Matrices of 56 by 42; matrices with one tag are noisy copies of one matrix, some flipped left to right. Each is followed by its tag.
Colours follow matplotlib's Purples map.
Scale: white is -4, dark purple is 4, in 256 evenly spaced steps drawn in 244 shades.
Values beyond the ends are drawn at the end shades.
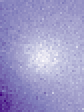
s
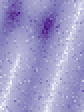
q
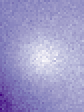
s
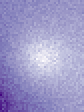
s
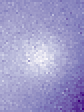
s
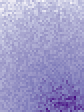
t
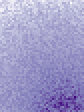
t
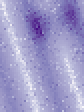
q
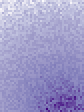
t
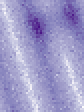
q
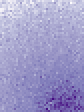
t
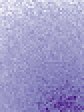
t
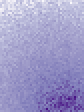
t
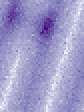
q
